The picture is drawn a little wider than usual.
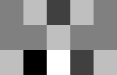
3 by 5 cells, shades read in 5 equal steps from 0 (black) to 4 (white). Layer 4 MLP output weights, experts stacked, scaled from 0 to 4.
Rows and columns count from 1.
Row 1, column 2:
3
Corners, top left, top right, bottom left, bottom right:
2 2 3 3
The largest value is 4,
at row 3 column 3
